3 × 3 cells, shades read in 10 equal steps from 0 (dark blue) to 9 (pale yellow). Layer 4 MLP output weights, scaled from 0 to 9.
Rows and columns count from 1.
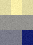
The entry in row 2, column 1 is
5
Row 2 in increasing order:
5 5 5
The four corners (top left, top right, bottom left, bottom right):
8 8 4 0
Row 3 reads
4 4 0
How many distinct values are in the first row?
2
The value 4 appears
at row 3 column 1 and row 3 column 2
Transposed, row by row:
8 5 4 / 9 5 4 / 8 5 0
